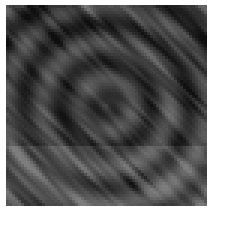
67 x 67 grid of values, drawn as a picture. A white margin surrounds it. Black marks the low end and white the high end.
Concentric rings centre on the centre. The bottom part is higher, past a seam about 70% of the way down. The values follow a bell shape.
